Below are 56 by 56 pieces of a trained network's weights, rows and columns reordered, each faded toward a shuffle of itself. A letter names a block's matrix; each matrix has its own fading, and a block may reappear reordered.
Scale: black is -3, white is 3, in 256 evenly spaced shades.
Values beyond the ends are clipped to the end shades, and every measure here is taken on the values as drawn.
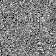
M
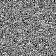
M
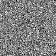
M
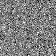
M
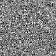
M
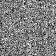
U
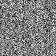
U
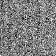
U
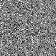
M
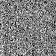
U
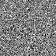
M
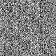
U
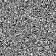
M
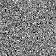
M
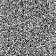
U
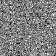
M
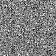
U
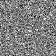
M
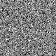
U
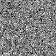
M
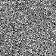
M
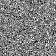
M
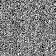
U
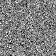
M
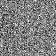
U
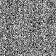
U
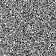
U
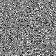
M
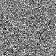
M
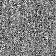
U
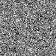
M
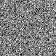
U
